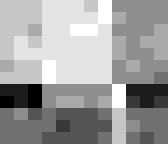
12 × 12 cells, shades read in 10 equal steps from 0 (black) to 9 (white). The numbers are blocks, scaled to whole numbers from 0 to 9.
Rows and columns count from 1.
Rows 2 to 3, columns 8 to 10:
9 6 5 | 8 5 5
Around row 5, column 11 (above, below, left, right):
6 5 5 6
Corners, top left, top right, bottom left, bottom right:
7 5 4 4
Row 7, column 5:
8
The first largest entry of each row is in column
8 8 6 2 2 4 4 9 9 9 9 9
